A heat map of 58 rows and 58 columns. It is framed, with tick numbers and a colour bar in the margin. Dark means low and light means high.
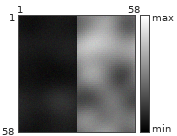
The table splits into one row of 2 panels. Panel 1,1: very low, smooth, faint in contrast. Panel 1,2: middling, smooth, strong in contrast.
